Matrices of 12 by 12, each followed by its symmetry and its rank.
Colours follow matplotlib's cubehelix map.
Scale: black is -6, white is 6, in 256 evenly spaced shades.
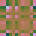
symmetric, rank one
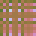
symmetric, rank one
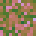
neither, full rank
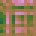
antisymmetric, rank two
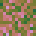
neither, full rank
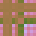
symmetric, rank one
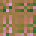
antisymmetric, rank two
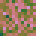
neither, full rank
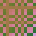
symmetric, rank one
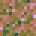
antisymmetric, full rank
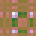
symmetric, rank one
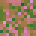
antisymmetric, full rank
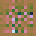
antisymmetric, rank two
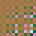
symmetric, rank one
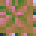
antisymmetric, rank two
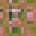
antisymmetric, rank two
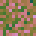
neither, full rank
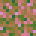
antisymmetric, full rank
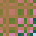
symmetric, rank one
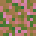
antisymmetric, full rank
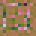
antisymmetric, rank two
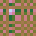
symmetric, rank one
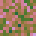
neither, full rank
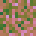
neither, full rank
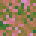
antisymmetric, full rank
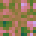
antisymmetric, rank two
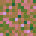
antisymmetric, full rank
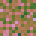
antisymmetric, full rank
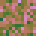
antisymmetric, full rank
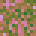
neither, full rank
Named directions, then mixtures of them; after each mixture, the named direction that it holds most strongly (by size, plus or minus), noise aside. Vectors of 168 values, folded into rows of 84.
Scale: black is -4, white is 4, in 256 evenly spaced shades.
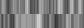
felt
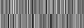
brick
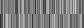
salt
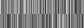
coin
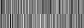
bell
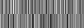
brick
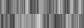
felt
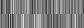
bell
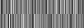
brick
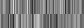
brick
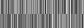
coin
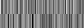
brick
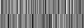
coin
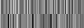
brick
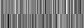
coin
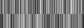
salt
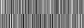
bell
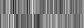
brick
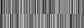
bell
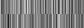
coin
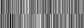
bell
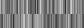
felt
